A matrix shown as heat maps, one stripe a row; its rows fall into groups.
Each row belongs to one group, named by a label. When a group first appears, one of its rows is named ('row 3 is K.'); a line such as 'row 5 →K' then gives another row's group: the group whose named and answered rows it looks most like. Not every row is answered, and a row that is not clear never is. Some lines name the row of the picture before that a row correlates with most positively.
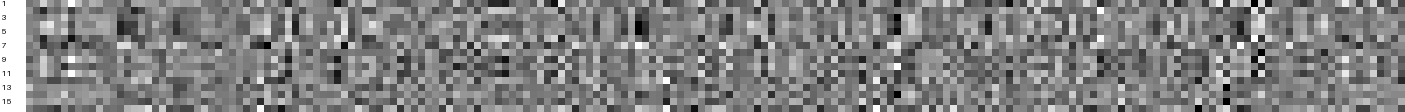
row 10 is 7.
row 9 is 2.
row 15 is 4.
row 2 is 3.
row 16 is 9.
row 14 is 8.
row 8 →7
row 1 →2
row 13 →4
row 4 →8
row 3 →8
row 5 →8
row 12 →9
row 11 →2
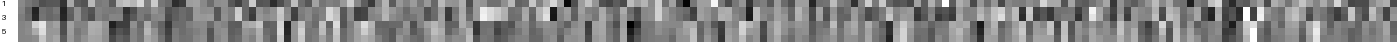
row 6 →8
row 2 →3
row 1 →9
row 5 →8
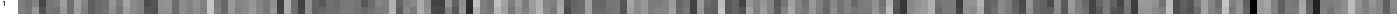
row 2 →7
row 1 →7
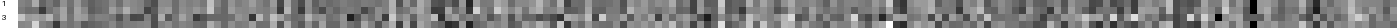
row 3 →4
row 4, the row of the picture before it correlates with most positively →2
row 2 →7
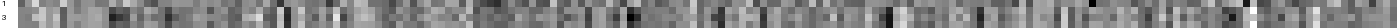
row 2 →8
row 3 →8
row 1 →2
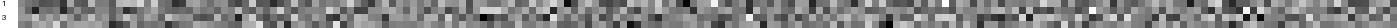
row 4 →8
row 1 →9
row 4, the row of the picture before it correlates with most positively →3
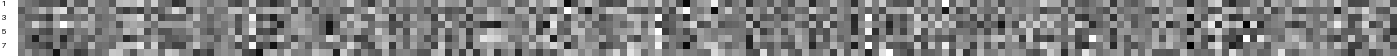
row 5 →9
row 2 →4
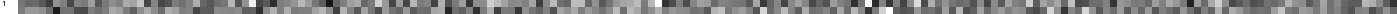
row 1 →9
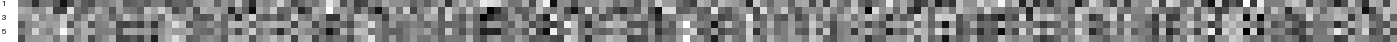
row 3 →2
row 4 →4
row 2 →4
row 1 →3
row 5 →2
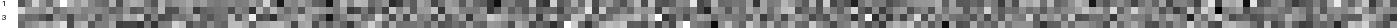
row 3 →9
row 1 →2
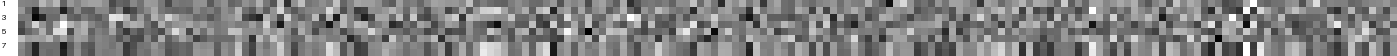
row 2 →3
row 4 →2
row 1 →8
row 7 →3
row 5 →4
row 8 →3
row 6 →4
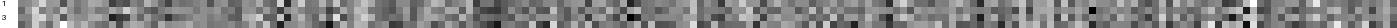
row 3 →8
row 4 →2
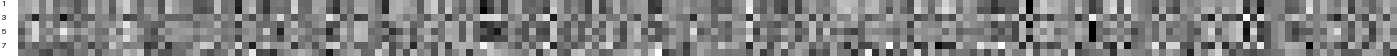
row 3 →3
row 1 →2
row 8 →9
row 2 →2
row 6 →2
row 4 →2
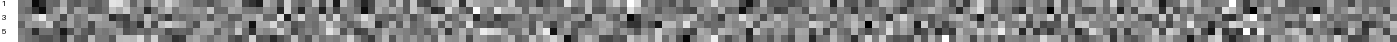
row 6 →9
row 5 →3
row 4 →4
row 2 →7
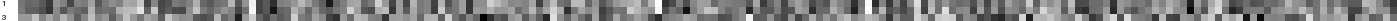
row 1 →9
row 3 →2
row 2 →9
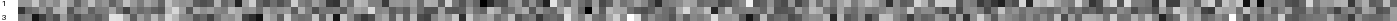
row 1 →2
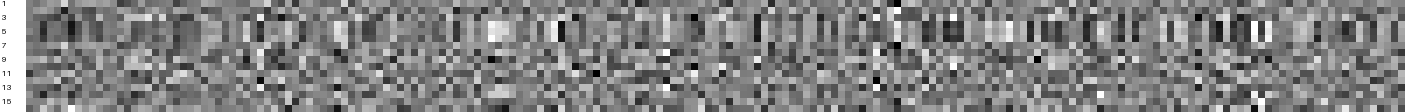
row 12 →4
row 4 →3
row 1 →8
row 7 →8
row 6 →3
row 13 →9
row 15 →8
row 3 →9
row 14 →3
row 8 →9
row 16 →2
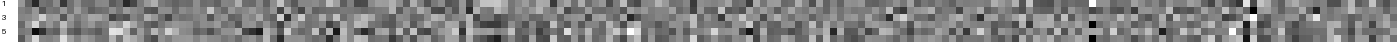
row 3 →8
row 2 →7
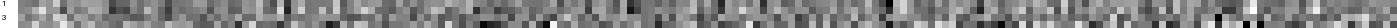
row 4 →2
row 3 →4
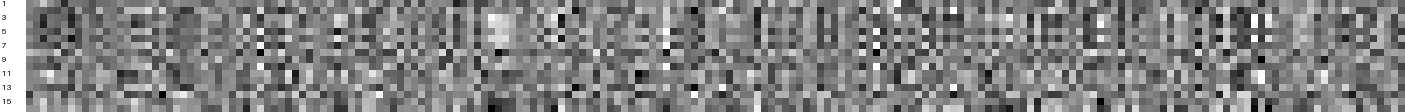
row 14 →4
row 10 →9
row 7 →9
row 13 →9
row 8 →4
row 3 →3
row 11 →8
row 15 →2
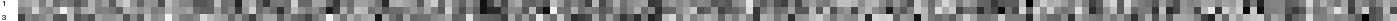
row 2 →2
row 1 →2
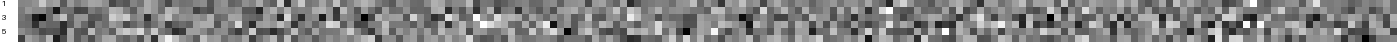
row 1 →8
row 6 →4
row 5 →9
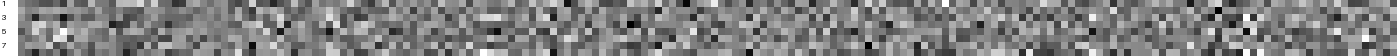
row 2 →4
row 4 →8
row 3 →3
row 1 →9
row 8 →3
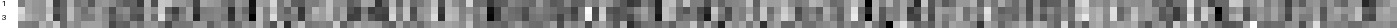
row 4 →8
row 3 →4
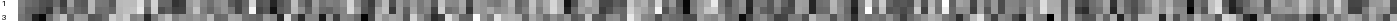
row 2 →9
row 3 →7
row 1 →9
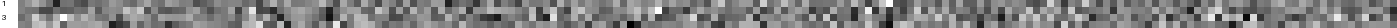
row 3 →2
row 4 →8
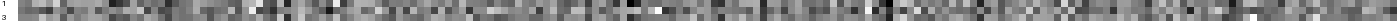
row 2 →9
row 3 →8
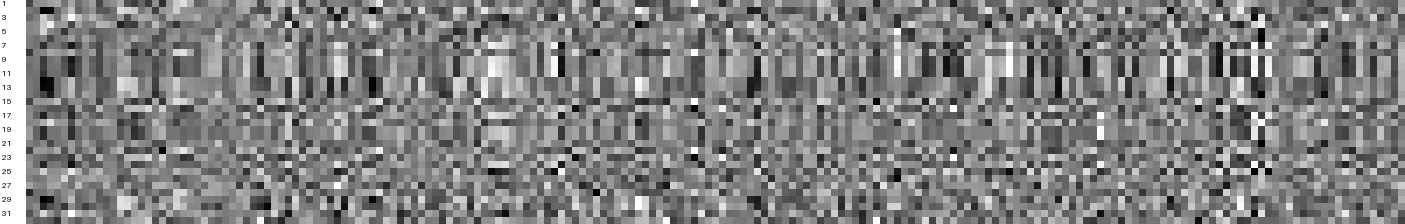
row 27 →4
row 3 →2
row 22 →4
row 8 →4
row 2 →7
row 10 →3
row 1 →4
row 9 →3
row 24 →3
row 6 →7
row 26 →8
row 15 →4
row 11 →3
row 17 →3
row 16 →9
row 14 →7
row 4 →8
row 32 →9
